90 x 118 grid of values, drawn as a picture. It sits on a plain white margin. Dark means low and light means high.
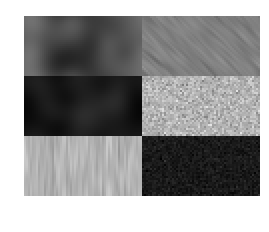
It is made of 3 by 2 panels. Panel 1,1: low, smooth. Panel 1,2: middling, slanting down to the right, faint in contrast. Panel 2,1: very low, smooth, faint in contrast. Panel 2,2: high, fine-grained. Panel 3,1: high, streaked downward, faint in contrast. Panel 3,2: very low, fine-grained, faint in contrast.
